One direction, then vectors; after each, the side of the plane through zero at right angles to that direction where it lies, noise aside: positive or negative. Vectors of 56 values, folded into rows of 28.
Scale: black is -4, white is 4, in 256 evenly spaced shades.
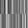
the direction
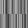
negative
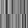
negative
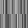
negative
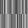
positive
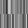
negative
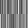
positive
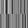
negative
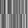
positive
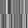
positive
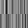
negative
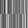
positive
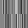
negative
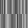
positive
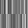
positive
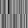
positive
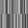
negative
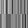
negative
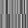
negative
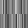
negative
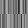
positive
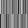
negative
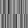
positive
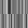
positive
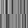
negative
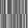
positive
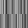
negative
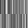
positive
